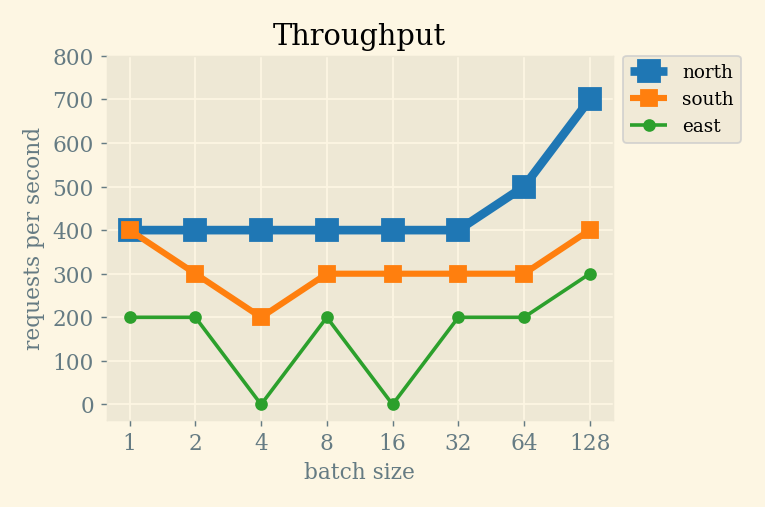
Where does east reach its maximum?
128
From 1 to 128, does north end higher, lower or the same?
higher
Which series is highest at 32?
north
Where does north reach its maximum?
128
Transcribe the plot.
Title: Throughput
x-axis: batch size, ticks 1 2 4 8 16 32 64 128
y-axis: requests per second, ticks 0 100 200 300 400 500 600 700 800
Legend: north, south, east
Values:
north: 400 400 400 400 400 400 500 700
south: 400 300 200 300 300 300 300 400
east: 200 200 0 200 0 200 200 300
